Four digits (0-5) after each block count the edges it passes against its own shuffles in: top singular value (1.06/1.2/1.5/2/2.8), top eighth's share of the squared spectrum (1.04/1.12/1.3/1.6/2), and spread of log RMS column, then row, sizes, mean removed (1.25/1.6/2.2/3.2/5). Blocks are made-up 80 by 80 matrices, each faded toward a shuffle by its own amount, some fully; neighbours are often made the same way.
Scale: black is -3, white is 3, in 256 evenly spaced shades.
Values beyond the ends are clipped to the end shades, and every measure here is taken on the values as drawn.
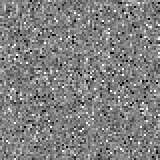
0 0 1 0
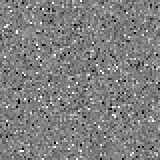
0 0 0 0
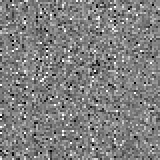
0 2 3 0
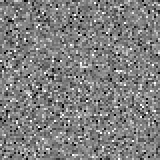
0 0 0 0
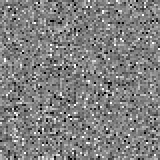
2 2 1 1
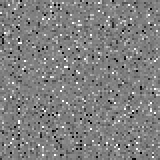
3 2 1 1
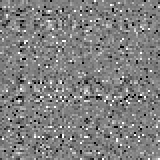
4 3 1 2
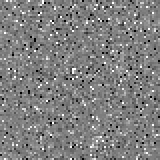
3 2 1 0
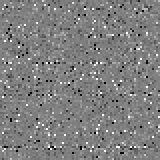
3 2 1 1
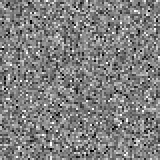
0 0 0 0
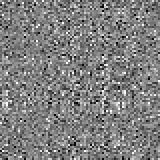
4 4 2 2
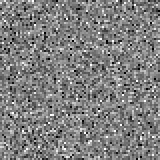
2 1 0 0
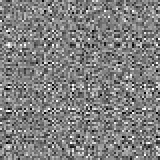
4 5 3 3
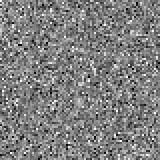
2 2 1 0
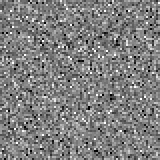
0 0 0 0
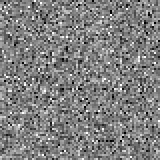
3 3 1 1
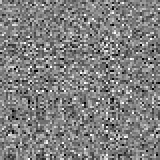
4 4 2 2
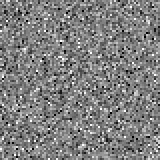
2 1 0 0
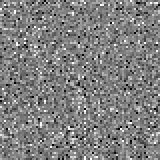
3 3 1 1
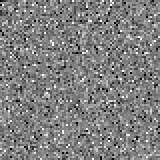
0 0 0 1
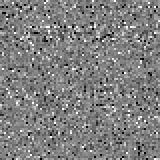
1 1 0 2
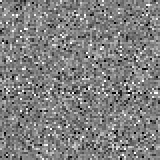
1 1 0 1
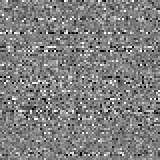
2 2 0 4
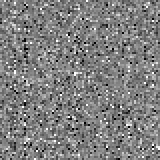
1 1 2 0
